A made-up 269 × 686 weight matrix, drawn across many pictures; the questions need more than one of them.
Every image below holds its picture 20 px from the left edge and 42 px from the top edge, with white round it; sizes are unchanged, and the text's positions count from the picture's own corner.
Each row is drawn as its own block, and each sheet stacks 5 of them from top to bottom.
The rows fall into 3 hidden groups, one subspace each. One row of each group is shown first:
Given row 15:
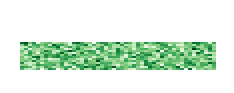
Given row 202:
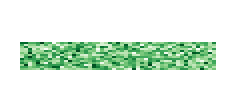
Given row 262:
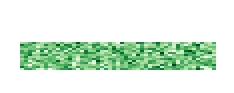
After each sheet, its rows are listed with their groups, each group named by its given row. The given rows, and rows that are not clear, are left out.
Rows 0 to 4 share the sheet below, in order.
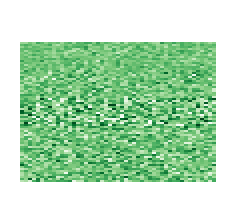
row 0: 15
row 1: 202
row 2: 262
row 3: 262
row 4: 262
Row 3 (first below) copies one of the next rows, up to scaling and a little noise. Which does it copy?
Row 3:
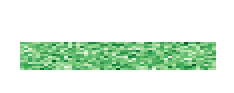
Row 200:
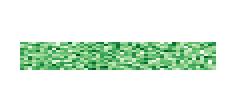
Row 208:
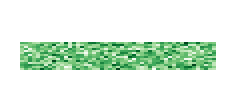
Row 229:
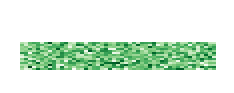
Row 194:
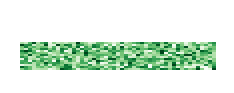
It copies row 208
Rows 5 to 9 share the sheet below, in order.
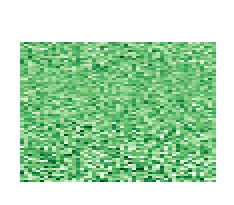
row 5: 202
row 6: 15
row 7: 15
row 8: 262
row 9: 202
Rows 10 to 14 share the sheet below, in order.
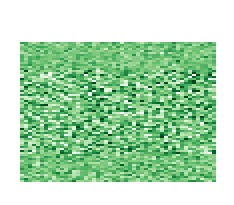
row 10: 262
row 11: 202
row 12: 202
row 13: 262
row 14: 262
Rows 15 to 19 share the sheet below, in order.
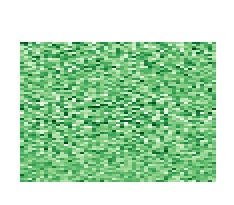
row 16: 262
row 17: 262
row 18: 262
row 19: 262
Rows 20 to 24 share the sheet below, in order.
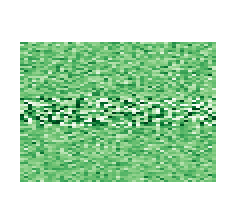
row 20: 262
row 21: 202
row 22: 202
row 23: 15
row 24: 15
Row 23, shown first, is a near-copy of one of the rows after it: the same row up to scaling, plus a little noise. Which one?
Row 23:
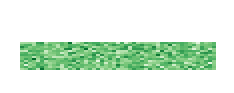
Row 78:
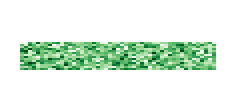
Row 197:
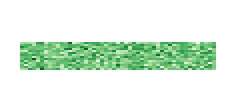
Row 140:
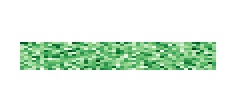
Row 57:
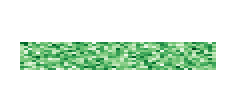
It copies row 197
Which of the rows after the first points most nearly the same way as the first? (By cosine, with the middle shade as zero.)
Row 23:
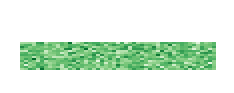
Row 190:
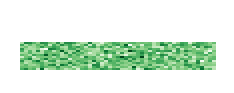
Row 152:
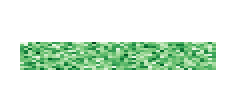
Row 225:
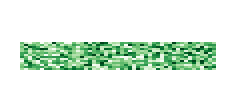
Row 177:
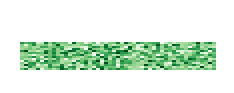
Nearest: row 152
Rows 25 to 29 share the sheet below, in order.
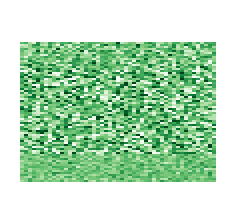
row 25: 262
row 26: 15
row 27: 262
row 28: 262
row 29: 262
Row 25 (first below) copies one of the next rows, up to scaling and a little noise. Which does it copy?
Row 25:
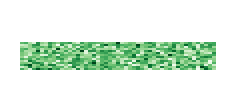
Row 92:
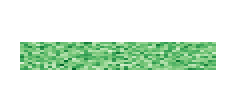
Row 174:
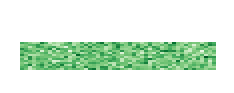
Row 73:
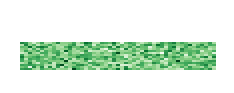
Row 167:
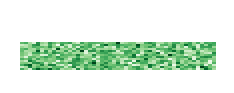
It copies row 167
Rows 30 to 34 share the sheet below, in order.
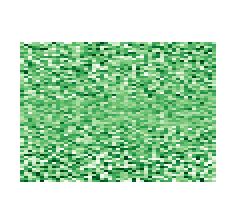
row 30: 202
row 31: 15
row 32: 202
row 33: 262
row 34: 202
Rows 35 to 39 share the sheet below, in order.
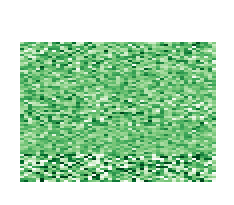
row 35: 202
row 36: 15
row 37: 202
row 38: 202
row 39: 202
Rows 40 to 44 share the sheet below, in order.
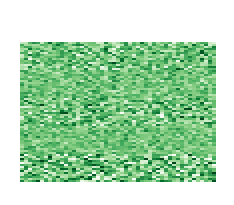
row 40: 262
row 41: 262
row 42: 202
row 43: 15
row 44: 202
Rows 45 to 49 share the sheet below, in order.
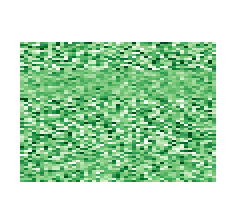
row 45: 262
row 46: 15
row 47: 15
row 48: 262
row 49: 15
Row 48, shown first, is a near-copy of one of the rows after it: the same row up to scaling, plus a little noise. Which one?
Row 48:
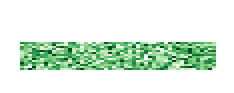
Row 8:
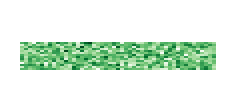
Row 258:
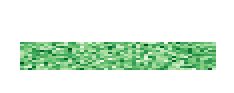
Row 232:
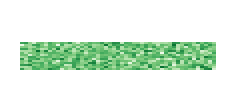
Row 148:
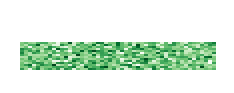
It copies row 258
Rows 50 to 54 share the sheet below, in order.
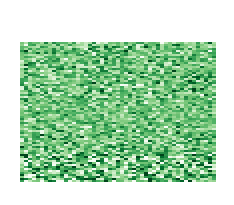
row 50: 15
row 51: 202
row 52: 15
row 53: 262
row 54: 15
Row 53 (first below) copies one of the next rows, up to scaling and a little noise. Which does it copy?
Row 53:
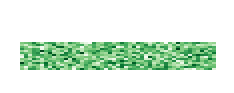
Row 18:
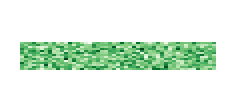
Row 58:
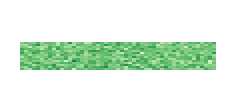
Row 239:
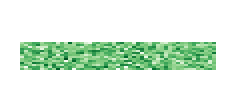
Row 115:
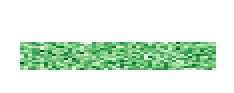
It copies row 115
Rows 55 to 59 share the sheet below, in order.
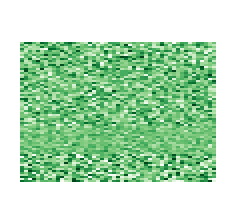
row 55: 202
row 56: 202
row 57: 15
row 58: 262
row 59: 262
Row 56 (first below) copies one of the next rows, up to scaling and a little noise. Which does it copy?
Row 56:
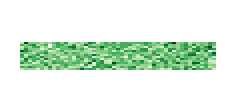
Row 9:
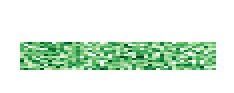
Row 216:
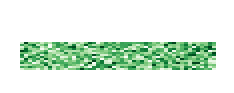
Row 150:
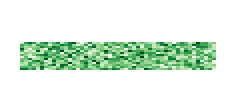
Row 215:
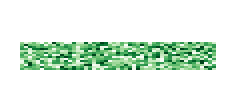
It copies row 216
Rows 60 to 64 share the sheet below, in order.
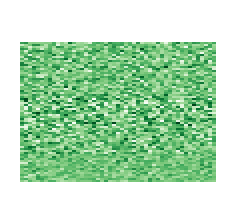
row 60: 262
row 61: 262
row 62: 15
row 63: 15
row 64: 15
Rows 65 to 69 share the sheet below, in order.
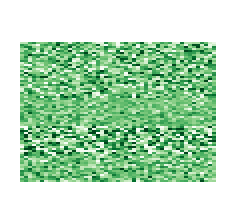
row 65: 262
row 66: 202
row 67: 202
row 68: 15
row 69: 202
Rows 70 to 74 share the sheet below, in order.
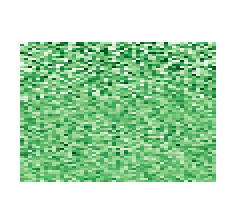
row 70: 262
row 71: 202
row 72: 15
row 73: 262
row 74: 15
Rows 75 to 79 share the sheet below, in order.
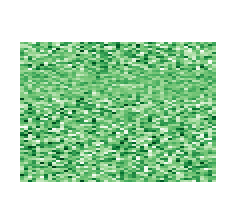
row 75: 262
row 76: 202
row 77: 202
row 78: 15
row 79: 262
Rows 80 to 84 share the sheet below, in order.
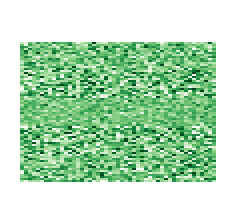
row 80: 15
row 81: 202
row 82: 202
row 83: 15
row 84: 202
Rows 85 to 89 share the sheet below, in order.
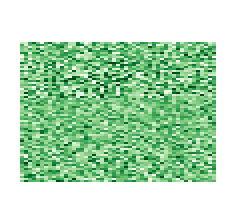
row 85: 262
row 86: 15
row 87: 262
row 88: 262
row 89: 15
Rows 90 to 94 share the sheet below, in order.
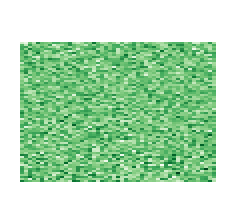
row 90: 15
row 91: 15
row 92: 262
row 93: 202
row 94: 262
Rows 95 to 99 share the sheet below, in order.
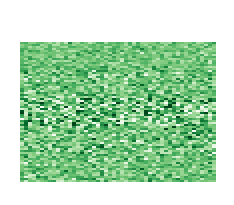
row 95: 262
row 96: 15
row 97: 262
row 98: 202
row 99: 15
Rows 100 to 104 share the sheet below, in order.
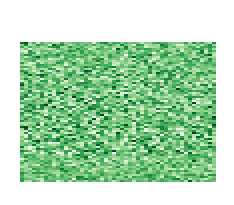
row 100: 15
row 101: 262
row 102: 202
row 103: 15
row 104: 15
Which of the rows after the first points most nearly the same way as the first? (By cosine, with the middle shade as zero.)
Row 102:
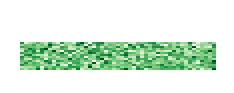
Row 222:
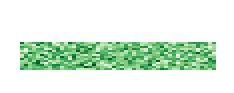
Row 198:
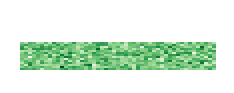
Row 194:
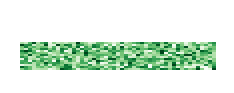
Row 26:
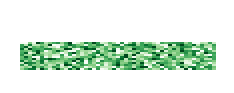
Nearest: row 198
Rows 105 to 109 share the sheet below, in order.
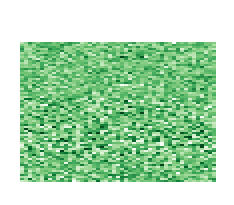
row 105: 202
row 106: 202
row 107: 202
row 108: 202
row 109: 262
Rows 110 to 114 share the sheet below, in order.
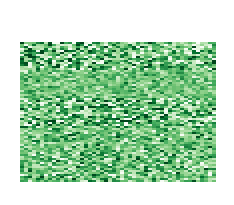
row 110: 202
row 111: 15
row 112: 262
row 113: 15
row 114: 262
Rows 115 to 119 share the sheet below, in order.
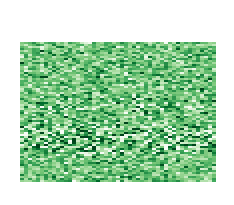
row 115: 262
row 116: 202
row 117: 262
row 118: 202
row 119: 262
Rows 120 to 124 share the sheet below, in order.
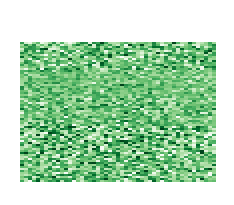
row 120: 202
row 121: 202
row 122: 262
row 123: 202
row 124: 262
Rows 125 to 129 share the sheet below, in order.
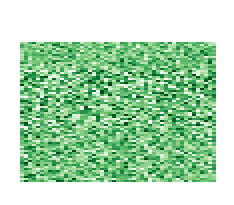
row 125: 262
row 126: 202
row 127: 262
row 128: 15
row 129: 15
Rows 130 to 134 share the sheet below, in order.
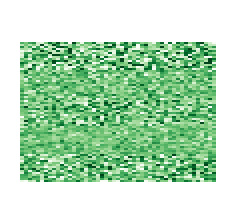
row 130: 262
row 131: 15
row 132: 15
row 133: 15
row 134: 202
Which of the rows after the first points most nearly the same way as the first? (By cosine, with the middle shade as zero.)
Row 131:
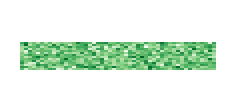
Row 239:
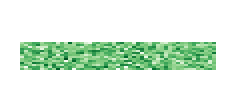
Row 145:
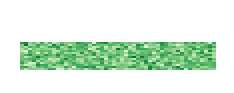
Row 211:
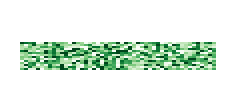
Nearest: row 145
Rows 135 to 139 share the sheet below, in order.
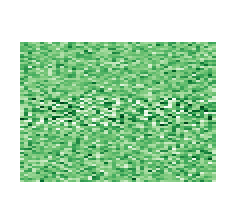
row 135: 262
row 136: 202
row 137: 262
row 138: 262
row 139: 202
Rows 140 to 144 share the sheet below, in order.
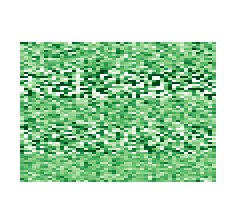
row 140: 15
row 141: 202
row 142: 15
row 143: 15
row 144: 262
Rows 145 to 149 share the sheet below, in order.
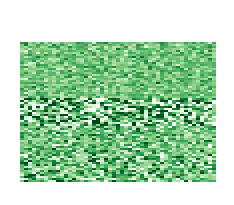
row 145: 15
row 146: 15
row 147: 202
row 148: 262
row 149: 15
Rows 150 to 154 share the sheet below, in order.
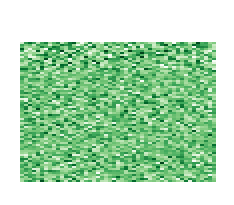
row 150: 202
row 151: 262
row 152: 15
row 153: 202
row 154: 15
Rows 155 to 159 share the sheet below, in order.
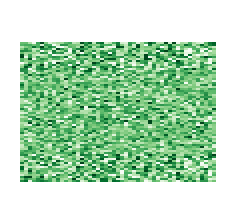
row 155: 262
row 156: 262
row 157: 262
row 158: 202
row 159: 262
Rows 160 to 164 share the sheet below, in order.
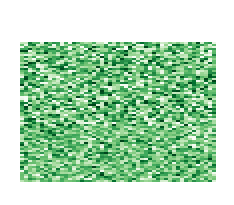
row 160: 15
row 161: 202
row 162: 15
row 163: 202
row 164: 202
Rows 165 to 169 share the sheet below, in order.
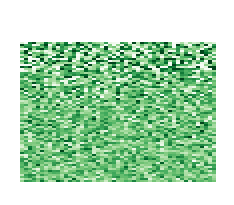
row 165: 262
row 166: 15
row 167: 262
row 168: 202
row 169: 15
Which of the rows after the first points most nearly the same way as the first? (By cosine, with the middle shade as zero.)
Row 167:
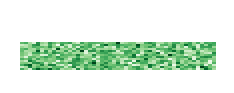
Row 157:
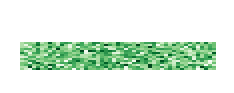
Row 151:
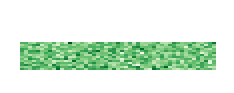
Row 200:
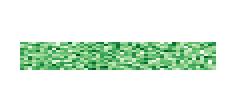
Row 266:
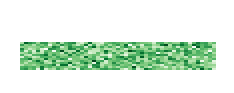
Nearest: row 157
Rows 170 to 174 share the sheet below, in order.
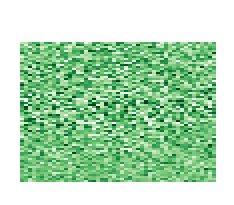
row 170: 262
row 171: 262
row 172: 15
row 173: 262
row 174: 262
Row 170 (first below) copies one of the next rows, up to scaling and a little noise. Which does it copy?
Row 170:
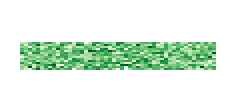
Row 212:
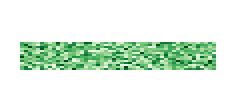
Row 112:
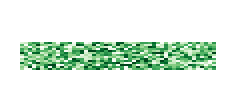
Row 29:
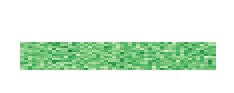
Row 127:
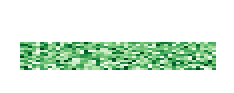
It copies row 112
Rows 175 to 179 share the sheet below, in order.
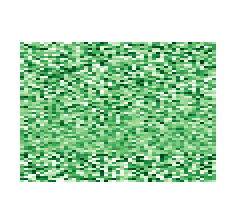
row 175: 202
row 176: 202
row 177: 15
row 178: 15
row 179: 15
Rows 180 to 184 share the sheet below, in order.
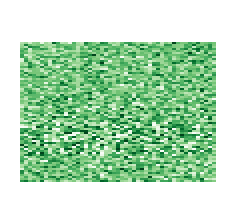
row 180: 202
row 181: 202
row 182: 262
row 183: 15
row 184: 202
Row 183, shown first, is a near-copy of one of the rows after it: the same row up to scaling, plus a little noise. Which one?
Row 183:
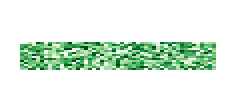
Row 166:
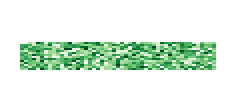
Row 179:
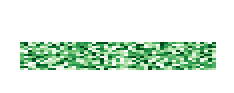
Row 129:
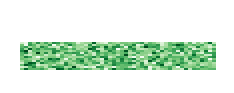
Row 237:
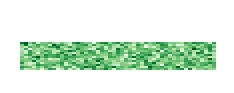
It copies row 166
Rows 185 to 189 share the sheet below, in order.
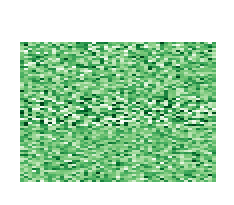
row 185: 15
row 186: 262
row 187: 262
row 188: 262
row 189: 15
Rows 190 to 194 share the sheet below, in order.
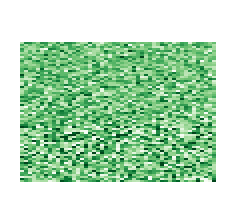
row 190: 202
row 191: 202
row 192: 202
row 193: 15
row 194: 262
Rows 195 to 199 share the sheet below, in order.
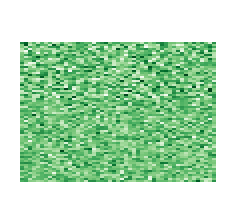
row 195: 15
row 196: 262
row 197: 15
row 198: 202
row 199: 262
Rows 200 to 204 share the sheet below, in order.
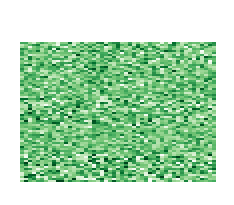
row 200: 262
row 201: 202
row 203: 262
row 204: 15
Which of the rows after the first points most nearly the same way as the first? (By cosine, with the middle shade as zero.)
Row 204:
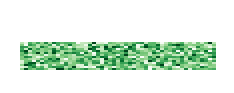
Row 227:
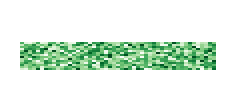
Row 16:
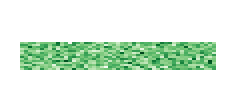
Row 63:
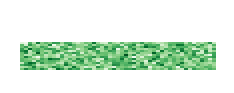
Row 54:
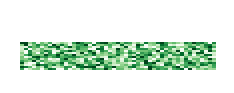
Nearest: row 63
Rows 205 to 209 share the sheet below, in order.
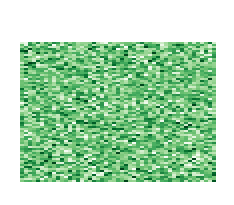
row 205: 15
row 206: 15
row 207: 15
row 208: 262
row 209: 202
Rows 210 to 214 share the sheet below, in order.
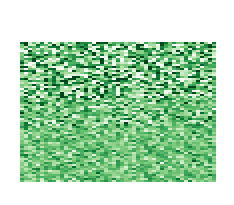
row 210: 15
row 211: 15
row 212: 262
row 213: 15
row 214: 15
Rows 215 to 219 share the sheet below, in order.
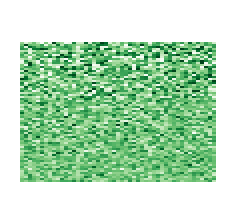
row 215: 202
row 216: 202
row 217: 262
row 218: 15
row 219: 202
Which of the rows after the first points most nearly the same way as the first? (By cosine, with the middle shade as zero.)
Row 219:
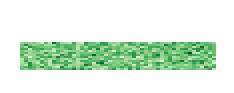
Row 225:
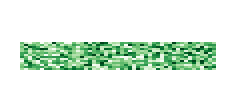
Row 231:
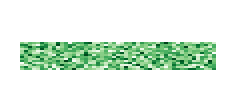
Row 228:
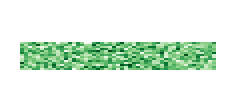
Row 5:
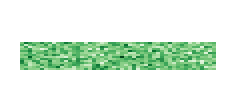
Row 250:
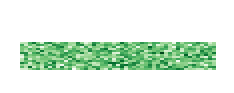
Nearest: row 225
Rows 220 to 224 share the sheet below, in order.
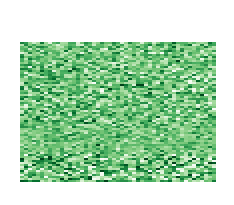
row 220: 262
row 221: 202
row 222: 202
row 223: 15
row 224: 202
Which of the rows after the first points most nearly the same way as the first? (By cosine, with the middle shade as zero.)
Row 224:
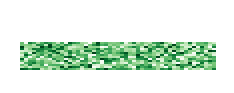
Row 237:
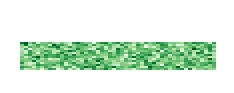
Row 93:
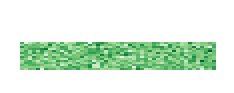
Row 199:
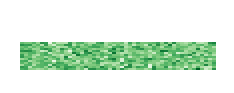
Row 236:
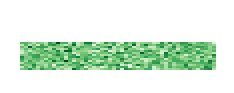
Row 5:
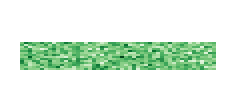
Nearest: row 93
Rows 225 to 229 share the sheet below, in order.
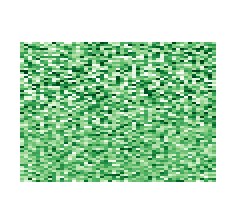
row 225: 202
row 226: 15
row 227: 202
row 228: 262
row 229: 262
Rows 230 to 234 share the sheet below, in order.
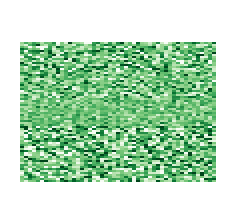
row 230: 262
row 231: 262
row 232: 262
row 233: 15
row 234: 202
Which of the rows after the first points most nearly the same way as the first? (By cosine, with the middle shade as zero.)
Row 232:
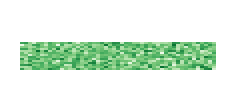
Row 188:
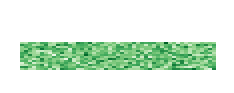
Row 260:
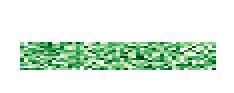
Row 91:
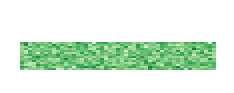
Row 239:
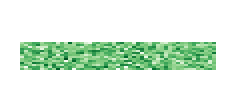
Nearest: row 239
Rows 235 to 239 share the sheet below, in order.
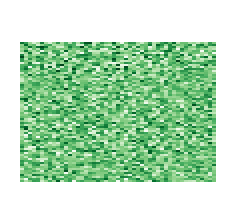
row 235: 262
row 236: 262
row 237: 15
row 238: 15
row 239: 262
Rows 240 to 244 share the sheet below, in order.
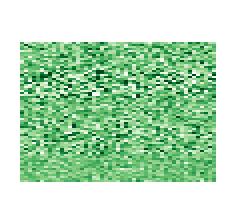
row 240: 202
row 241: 202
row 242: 262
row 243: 15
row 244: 202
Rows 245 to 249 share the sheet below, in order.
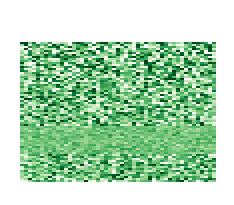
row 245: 15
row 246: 262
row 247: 202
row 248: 262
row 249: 262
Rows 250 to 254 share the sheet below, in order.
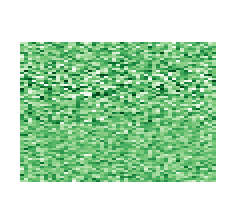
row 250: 262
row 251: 202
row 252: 202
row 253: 15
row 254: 262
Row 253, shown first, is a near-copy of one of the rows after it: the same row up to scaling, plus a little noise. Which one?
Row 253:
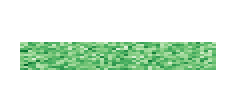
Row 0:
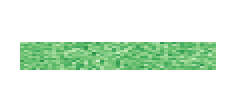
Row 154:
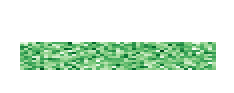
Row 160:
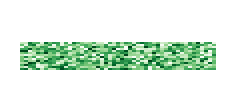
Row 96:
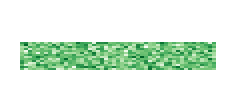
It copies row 160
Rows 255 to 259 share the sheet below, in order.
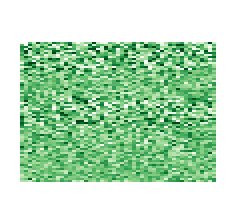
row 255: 15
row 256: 262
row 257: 15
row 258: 262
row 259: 262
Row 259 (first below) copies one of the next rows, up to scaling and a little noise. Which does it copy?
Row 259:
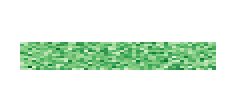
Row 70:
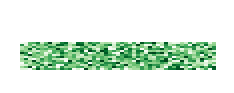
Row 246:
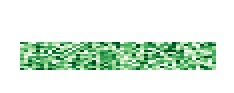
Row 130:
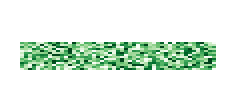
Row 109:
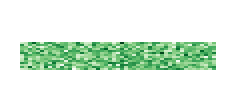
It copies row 70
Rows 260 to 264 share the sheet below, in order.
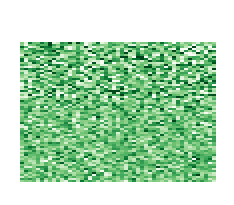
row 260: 202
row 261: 262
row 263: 15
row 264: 202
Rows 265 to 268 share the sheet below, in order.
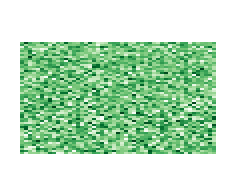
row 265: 202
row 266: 202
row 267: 202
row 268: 15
